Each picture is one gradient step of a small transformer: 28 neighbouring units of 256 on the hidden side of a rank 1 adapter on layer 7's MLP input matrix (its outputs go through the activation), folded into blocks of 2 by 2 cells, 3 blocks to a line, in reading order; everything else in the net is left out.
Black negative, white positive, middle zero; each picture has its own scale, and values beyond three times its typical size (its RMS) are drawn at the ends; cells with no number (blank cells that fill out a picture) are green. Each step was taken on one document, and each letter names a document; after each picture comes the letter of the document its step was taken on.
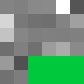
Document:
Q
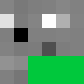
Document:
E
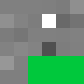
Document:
E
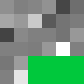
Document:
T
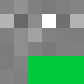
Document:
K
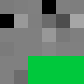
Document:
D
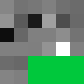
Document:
T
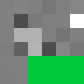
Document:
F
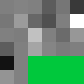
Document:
F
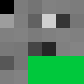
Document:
E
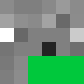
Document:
T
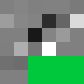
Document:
K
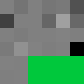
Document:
D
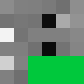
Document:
E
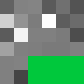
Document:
T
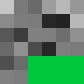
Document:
E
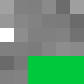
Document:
T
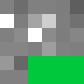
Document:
K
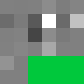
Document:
K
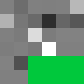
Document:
K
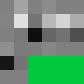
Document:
K
